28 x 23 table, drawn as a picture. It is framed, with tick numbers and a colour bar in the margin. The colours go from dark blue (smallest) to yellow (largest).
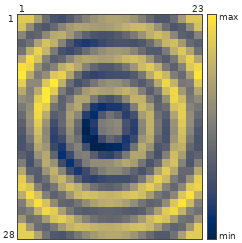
No overall slope runs across the table. Rings spread out from the centre. The centre is the ninth with the lowest average. No row or column stands out.
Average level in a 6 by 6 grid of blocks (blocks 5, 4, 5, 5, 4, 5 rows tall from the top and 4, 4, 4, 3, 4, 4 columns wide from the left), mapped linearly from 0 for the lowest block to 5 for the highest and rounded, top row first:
422333 | 542344 | 531234 | 310123 | 432344 | 433334
